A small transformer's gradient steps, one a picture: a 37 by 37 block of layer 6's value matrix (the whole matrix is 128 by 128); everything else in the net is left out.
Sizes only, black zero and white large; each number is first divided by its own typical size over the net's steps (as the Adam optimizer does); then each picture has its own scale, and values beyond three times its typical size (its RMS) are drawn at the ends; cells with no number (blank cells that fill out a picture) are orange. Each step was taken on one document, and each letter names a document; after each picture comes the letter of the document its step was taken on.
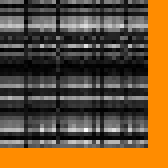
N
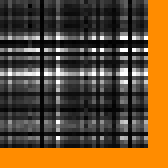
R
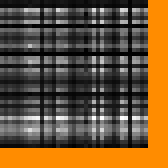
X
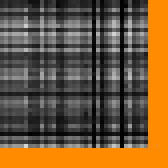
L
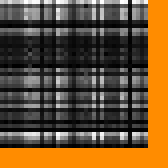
X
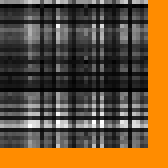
X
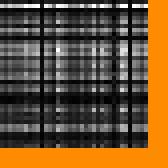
X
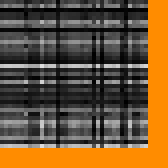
L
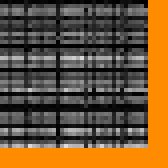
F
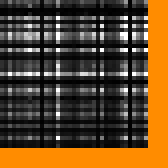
R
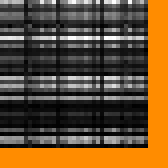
N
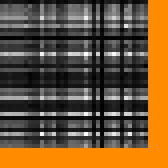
N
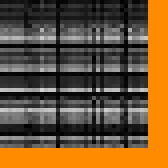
L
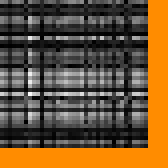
N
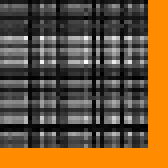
L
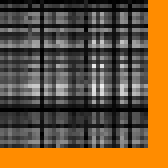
X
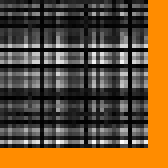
X
